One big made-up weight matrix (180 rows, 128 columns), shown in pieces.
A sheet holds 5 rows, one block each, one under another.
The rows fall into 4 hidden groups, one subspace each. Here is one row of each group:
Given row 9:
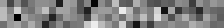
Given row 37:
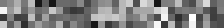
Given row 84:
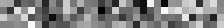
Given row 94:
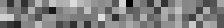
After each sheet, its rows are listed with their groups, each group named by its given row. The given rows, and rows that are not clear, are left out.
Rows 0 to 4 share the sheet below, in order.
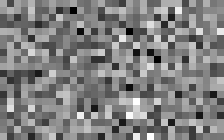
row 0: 37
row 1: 9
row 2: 37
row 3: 37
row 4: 9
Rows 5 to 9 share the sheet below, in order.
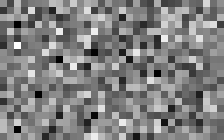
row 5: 94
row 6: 9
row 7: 94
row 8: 84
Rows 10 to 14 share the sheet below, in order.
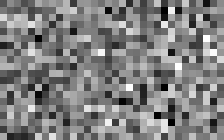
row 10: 37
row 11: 84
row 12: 37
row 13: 84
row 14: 37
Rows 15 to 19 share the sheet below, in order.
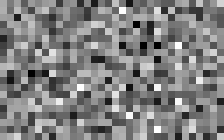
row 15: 9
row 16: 94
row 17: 37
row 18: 94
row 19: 94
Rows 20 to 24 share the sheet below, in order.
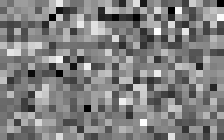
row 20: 37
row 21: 37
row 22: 94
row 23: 84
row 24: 84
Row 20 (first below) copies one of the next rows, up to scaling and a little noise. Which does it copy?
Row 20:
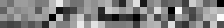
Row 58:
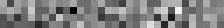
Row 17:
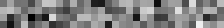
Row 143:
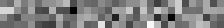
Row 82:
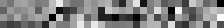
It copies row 82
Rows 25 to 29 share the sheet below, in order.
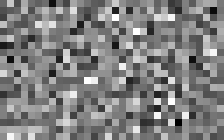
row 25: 37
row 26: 84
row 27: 9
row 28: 37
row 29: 37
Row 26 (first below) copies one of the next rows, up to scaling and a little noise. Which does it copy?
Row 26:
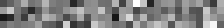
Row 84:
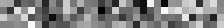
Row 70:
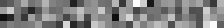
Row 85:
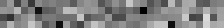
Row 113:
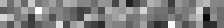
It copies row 70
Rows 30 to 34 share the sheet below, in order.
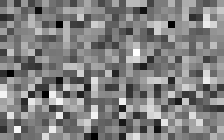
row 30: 84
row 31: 37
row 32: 84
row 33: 94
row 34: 9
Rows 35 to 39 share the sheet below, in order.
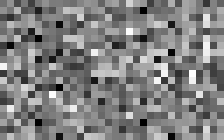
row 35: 84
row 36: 84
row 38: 94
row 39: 84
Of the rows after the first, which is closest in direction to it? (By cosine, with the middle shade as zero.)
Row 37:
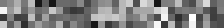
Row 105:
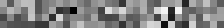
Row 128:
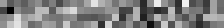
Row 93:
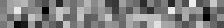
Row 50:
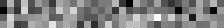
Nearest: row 105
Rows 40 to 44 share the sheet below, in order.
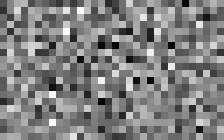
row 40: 94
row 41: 37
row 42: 9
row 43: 94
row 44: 94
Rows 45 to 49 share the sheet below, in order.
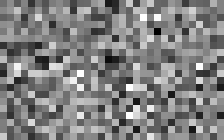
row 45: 94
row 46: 37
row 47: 94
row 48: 9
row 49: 9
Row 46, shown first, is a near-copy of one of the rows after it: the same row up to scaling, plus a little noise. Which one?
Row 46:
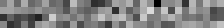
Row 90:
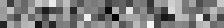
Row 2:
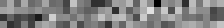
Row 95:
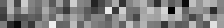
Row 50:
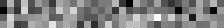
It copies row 2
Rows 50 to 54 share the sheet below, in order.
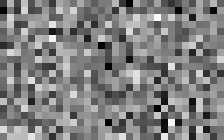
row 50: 37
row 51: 94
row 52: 37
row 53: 37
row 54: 37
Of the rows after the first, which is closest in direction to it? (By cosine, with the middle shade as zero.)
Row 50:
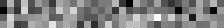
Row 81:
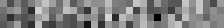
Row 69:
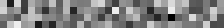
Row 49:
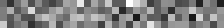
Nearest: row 49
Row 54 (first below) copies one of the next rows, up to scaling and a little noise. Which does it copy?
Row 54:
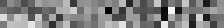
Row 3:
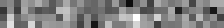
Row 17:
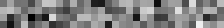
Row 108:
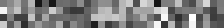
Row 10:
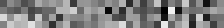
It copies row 10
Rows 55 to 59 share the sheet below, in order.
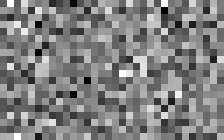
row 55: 94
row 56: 94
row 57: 84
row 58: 37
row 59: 94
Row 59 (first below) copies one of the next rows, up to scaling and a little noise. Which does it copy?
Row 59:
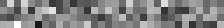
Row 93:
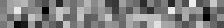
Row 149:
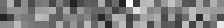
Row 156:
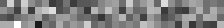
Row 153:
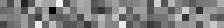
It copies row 156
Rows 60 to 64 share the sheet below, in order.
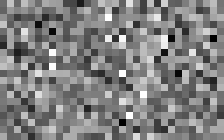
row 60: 94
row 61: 37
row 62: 94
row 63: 84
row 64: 9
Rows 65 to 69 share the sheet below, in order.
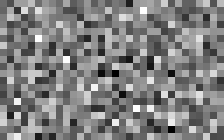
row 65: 84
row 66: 84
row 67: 37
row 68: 9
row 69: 37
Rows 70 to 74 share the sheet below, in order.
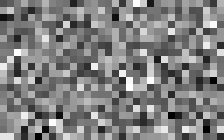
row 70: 84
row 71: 94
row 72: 94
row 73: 9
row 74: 94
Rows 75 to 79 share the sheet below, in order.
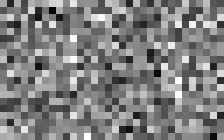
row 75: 94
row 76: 37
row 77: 94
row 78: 37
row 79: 84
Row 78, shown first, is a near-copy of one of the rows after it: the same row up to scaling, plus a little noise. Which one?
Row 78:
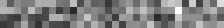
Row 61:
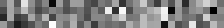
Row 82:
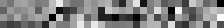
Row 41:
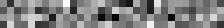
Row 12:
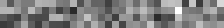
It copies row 12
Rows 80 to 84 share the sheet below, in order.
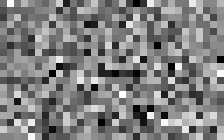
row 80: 9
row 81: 84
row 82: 37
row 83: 9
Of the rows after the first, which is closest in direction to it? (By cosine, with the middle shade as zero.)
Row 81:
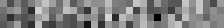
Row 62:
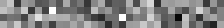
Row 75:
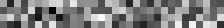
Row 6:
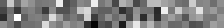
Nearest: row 75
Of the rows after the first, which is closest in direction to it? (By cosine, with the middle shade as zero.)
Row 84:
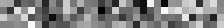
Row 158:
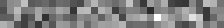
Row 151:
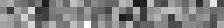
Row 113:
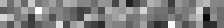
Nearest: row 151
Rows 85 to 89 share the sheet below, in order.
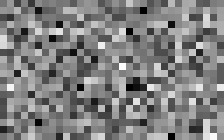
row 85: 84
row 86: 94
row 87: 9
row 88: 9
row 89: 84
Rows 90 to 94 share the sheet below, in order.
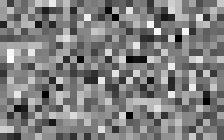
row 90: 37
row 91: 37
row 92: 9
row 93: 94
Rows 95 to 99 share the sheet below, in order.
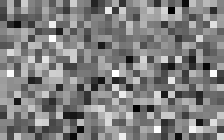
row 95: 37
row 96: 94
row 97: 84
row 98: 9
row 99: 94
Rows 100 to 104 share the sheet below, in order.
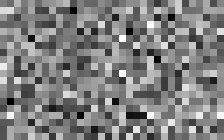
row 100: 37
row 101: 9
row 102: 94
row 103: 84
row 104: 9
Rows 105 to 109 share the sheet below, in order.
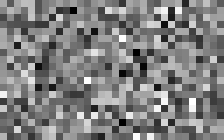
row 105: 37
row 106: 9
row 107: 84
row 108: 37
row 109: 9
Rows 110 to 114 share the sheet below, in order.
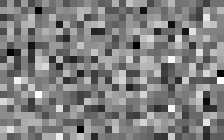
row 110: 84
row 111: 37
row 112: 94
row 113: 84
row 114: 84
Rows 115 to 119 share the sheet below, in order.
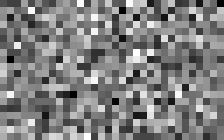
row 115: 9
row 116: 9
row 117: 9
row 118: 37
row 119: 84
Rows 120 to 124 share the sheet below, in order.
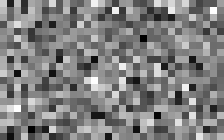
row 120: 37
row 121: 84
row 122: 9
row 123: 37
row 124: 37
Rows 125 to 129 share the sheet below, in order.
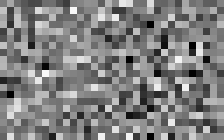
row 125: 37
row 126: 37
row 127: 94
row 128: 37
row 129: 9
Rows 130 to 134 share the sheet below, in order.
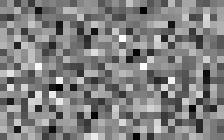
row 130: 84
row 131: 9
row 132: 84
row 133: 94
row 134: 9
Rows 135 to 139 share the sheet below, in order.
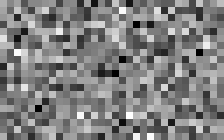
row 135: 9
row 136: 94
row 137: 37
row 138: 94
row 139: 9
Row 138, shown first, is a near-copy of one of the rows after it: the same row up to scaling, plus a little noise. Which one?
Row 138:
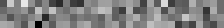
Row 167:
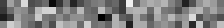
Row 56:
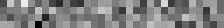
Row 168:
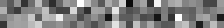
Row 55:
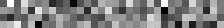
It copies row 56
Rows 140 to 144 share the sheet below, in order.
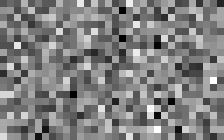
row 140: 9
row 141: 9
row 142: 84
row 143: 37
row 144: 94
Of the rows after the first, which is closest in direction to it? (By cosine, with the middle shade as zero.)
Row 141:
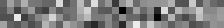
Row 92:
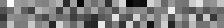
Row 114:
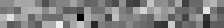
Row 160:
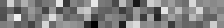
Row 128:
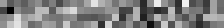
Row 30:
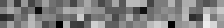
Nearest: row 160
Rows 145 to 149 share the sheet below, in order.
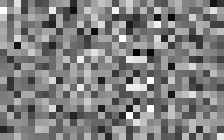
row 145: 37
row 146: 9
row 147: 9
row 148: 9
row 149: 94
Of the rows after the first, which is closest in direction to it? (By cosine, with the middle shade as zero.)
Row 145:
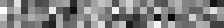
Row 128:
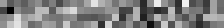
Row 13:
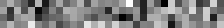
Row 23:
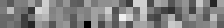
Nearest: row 13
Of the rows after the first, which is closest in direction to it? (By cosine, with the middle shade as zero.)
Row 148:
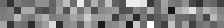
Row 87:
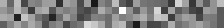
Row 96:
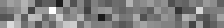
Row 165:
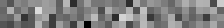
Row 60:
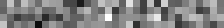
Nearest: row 165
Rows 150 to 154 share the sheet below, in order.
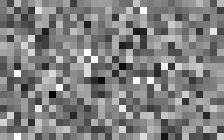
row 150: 84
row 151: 84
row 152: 9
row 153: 94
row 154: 94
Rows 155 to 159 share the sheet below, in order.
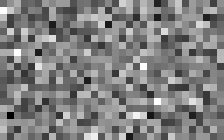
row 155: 37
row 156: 94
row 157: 84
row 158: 94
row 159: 9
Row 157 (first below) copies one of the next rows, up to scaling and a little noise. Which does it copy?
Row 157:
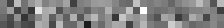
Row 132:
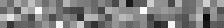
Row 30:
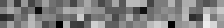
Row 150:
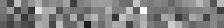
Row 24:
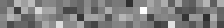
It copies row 150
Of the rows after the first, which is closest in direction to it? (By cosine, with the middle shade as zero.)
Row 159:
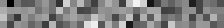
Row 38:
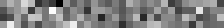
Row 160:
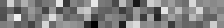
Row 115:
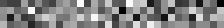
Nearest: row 115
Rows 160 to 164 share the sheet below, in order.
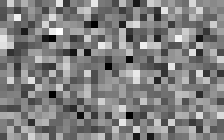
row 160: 9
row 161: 94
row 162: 37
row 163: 94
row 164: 9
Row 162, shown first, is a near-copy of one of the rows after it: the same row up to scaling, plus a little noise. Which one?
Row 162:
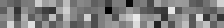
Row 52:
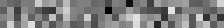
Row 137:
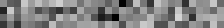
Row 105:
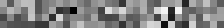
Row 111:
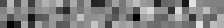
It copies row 52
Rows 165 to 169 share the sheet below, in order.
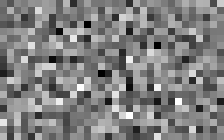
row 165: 84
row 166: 94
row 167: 94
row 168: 94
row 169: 37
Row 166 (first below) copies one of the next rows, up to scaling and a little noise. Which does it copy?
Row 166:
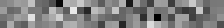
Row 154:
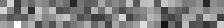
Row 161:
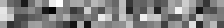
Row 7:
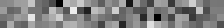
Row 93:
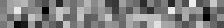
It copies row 7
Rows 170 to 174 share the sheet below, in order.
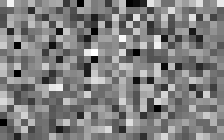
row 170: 9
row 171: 9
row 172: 9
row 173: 94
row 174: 94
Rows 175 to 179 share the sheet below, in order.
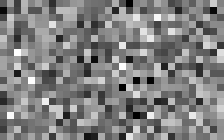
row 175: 37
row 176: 94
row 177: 9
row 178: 94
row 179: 9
